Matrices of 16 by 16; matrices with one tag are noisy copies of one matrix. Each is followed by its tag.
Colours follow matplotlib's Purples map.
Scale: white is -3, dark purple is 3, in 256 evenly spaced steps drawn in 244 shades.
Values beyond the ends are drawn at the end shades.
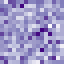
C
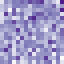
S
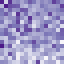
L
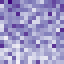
L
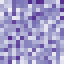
S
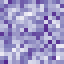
C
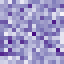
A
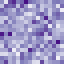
C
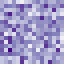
A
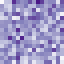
S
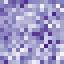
C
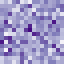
A
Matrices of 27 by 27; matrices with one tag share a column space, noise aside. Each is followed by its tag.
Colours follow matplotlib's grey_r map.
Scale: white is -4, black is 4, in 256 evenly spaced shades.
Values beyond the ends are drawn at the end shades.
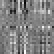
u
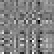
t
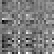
t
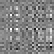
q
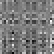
t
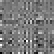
t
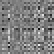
q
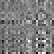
t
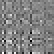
t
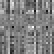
u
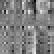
u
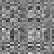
q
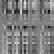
u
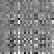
t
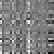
t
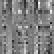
u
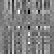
u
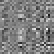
q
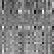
u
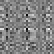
q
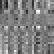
u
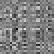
q
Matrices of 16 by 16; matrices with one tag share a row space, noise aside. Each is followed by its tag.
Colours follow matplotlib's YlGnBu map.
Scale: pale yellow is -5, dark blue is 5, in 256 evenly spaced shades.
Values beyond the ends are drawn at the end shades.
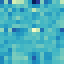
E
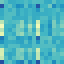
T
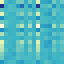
T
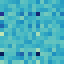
T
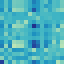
E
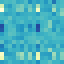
T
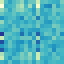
T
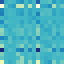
T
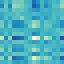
E
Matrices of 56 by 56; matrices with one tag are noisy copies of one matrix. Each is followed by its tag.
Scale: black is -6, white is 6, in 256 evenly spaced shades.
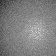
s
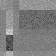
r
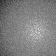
s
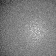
s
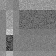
r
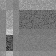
r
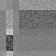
r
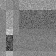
r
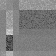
r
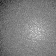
s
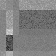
r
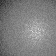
s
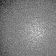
s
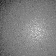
s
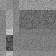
r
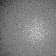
s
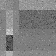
r
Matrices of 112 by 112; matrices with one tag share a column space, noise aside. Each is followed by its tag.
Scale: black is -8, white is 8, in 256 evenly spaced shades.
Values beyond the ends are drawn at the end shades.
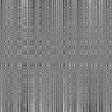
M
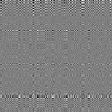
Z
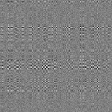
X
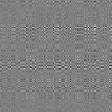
X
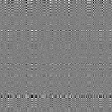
Z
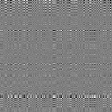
Z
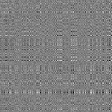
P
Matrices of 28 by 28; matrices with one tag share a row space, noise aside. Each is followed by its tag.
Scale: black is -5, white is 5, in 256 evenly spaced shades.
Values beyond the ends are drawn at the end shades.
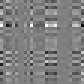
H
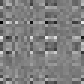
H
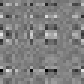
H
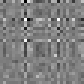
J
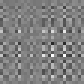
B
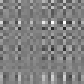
B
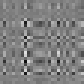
J
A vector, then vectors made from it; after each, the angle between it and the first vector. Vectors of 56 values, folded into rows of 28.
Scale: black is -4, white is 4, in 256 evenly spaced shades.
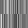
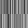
partly opposed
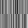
partly aligned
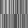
nearly parallel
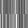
partly opposed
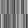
orthogonal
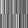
partly opposed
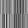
partly aligned
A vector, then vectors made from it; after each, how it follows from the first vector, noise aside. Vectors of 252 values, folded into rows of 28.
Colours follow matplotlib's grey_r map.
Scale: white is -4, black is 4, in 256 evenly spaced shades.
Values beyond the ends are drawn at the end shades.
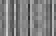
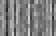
negated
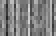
negated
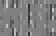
partly zeroed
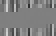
partly zeroed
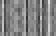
reversed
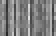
negated
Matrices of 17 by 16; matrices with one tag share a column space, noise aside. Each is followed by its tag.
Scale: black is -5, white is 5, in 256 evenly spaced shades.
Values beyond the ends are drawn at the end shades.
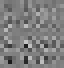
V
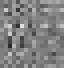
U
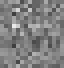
U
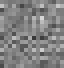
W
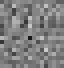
W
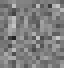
W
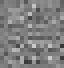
V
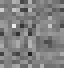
U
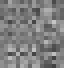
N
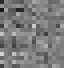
U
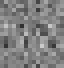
U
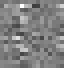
W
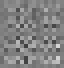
V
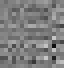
V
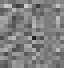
W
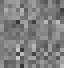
N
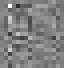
W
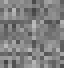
N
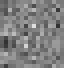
U
